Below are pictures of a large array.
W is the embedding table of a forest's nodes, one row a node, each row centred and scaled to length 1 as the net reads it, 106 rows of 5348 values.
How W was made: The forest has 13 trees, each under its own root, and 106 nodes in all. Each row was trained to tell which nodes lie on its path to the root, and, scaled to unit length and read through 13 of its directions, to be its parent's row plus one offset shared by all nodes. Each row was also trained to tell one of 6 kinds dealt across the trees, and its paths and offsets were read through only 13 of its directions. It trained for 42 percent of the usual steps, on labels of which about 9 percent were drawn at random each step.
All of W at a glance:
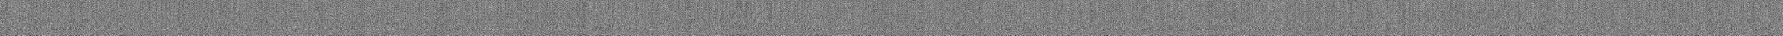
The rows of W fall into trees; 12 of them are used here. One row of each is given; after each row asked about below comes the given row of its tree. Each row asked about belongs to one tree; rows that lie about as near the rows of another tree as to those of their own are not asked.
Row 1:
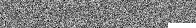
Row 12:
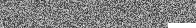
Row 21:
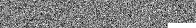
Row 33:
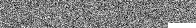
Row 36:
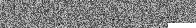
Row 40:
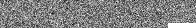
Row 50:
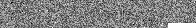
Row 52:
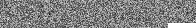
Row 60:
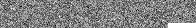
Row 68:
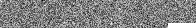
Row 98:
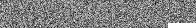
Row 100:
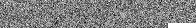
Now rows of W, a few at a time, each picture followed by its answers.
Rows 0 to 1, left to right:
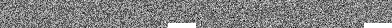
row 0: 50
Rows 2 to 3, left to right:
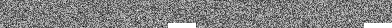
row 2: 12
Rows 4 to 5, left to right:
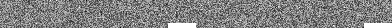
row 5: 33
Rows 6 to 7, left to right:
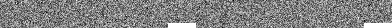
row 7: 21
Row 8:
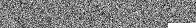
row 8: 50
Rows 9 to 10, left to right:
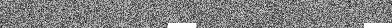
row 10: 12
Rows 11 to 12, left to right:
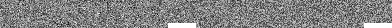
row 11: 12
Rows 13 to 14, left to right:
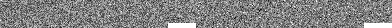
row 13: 33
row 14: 21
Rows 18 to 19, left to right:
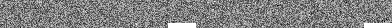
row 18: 36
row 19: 33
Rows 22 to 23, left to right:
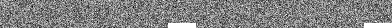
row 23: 21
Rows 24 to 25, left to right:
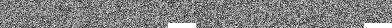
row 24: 1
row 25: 33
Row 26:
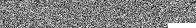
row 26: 12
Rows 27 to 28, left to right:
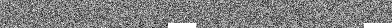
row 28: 12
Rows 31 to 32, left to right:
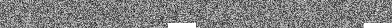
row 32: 21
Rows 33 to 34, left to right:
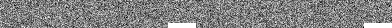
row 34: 98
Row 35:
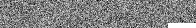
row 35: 33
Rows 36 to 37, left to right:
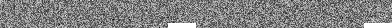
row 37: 40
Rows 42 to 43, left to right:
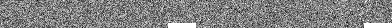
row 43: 36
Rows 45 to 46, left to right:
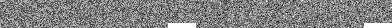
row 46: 33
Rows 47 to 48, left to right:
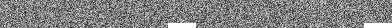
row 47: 36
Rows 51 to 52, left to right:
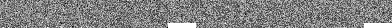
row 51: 36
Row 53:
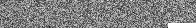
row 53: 12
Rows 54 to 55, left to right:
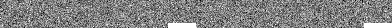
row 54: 12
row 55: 100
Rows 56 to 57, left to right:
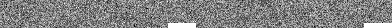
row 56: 33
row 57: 21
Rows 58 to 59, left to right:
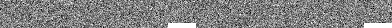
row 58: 1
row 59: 1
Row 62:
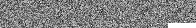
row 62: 12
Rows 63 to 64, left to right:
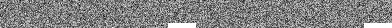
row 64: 98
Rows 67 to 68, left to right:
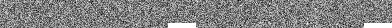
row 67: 36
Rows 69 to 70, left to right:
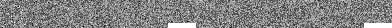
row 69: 21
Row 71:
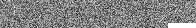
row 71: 52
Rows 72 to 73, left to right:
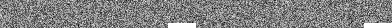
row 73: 21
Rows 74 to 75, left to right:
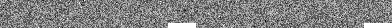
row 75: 33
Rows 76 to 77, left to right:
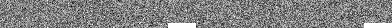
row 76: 36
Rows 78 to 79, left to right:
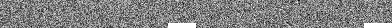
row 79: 36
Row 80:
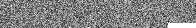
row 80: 21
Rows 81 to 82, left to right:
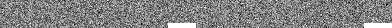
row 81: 36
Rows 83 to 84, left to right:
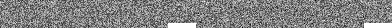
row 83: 50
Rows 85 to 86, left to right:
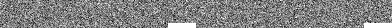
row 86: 36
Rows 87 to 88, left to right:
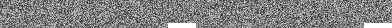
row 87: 33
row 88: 33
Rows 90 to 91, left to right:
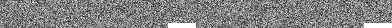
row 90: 12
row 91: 1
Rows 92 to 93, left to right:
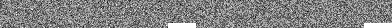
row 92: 52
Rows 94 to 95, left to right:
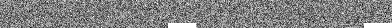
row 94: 100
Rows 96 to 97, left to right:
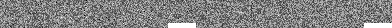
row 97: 21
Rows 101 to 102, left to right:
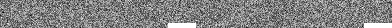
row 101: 21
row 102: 12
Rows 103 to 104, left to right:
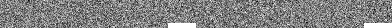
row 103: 36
